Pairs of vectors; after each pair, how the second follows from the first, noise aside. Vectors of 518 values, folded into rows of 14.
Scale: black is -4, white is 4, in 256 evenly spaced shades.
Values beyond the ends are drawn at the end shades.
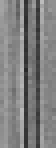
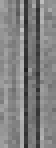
copied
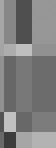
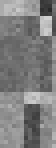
reversed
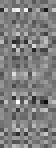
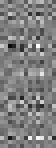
reversed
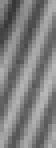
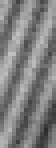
reversed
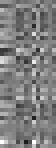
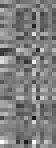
copied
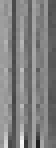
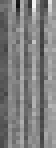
reversed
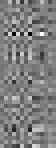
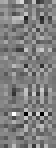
reversed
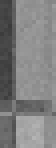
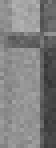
reversed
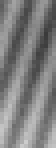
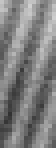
reversed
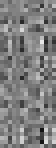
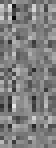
reversed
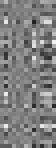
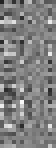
reversed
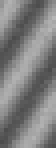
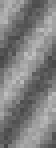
copied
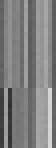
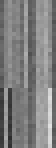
copied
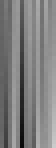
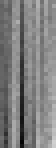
copied
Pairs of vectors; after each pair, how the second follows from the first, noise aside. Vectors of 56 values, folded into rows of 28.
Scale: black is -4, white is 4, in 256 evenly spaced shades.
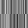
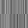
shrunk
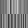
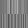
shrunk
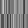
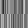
negated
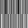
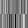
shuffled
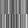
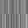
shrunk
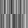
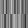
negated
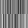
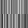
negated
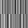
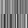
shuffled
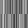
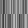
negated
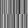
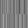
shrunk
